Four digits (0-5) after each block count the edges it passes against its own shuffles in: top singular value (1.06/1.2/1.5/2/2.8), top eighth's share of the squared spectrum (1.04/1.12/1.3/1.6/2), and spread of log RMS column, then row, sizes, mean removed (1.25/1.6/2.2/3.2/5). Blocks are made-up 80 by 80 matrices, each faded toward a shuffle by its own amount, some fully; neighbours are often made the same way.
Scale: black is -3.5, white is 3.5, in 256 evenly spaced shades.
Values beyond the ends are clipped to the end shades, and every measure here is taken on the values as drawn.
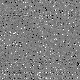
3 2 0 1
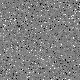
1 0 0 0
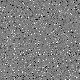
2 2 0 0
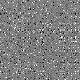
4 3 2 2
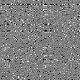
4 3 1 2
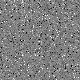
2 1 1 0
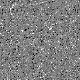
3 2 1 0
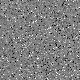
0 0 0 0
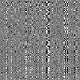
5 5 4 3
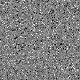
3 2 1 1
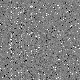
2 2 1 0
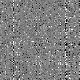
4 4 3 1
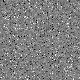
2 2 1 0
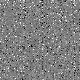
3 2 1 0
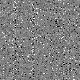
3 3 2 0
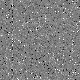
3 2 1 0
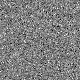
0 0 0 0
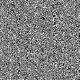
1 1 3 0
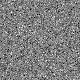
0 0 0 0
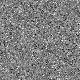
0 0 0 0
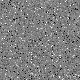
0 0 0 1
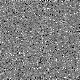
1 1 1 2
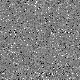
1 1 0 1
